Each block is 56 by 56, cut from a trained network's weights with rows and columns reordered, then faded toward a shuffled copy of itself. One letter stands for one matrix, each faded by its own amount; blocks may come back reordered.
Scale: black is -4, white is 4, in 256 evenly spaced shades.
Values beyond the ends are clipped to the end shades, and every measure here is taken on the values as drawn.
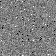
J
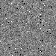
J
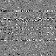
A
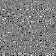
A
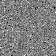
J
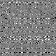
A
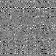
A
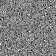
J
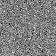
J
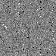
J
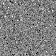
J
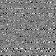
A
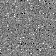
J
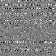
A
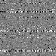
A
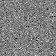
J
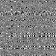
A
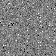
J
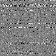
A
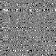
A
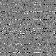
A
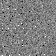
J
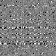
A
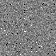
J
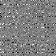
A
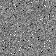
J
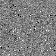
J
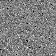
J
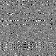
A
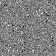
J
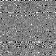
A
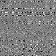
A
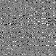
A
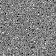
J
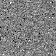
J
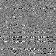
A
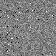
J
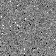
J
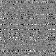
A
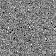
J
